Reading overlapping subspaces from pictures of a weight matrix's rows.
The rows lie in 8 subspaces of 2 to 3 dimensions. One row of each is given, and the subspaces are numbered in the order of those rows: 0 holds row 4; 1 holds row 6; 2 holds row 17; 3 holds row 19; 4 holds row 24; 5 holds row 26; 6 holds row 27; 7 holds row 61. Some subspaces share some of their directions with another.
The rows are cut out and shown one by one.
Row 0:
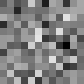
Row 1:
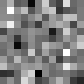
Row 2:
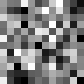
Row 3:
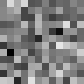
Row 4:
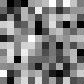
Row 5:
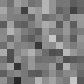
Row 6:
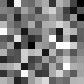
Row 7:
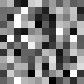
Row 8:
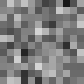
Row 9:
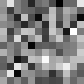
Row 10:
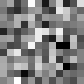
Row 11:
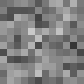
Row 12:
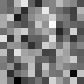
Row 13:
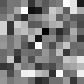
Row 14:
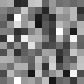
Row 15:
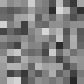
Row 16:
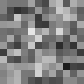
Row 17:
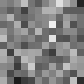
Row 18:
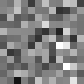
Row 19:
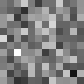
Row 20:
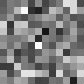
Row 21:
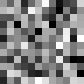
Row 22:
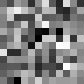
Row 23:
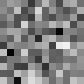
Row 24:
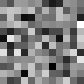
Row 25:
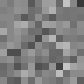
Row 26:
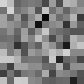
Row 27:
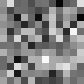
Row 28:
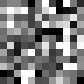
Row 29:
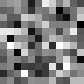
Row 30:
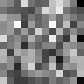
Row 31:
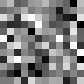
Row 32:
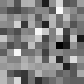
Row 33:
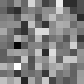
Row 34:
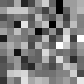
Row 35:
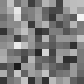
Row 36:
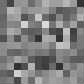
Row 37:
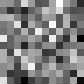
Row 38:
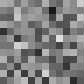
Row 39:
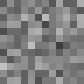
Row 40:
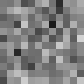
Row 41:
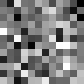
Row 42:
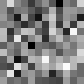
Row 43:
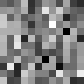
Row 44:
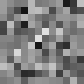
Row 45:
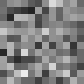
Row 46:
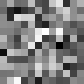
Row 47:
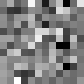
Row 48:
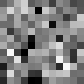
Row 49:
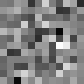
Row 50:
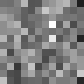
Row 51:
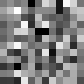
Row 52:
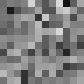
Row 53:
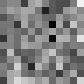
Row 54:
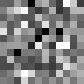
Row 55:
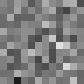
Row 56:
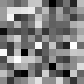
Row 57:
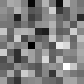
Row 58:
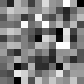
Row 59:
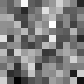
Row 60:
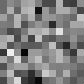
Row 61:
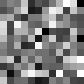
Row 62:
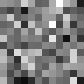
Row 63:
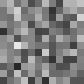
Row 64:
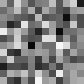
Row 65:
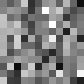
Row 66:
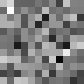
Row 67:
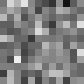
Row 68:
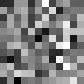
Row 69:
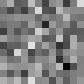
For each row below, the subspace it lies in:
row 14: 3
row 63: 1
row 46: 4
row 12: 3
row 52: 5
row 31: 4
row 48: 0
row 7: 3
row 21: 7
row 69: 0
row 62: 2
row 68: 5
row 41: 1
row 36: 6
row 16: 4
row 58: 6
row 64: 5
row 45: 4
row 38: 1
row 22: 4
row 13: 7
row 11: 4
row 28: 5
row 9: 6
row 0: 1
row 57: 6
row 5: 7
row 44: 7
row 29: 4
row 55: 2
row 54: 7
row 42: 6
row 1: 5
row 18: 2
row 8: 0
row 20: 7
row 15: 1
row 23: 0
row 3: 0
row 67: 0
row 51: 1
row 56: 4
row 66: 5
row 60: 0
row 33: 1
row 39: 5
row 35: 1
